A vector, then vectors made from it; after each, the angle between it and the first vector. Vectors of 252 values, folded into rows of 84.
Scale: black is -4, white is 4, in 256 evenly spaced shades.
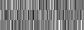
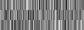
nearly parallel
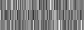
nearly parallel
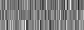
orthogonal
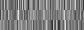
partly opposed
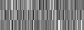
nearly parallel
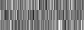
nearly parallel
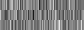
nearly parallel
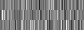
orthogonal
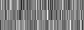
orthogonal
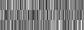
nearly parallel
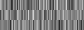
nearly opposite
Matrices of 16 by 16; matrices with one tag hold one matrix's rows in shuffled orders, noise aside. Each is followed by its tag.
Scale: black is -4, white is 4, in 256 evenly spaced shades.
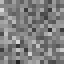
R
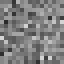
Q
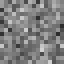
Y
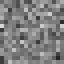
Y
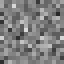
Y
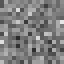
R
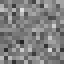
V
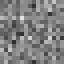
V
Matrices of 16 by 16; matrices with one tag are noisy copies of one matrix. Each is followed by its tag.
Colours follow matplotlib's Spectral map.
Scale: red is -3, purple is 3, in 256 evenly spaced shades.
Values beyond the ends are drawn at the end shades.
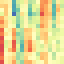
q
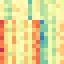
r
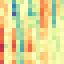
q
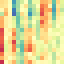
q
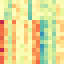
r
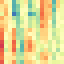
q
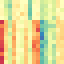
r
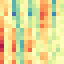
q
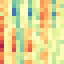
q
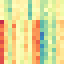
r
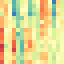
q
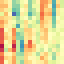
q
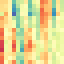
q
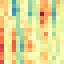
q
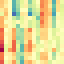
q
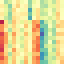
r
